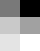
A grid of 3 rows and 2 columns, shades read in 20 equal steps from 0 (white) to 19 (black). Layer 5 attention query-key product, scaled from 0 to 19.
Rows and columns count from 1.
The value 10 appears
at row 1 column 1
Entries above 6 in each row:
2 1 0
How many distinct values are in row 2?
2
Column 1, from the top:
10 4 2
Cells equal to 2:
1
